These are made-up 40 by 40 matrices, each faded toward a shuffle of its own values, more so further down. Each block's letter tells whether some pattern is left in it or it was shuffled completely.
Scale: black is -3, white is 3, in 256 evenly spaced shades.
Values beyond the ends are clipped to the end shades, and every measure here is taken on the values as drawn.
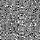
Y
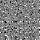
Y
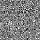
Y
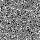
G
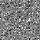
Y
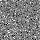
G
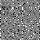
Y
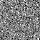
G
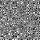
Y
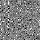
Y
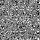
Y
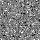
G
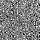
Y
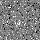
G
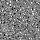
G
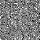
Y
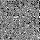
Y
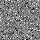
G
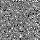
Y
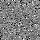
G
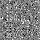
Y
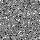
G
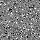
G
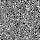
G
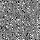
Y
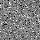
G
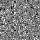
Y
